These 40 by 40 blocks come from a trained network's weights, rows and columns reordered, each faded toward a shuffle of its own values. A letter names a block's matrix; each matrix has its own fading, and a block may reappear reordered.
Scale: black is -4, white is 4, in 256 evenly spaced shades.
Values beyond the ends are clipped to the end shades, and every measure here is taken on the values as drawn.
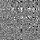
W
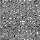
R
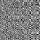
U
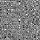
W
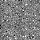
R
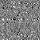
W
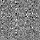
W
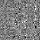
W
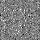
R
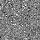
R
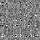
W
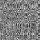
U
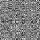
U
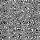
R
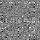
W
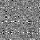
W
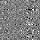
W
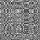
U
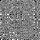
W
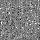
R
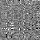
W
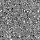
R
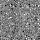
R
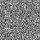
U
